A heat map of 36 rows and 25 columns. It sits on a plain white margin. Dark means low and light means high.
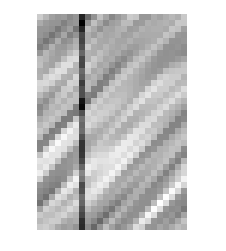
Calmest part: top right. Ninth with the highest average: centre. Ninth with the lowest average: top left. Average level on the scale: 70%. Odd lines: column 8.
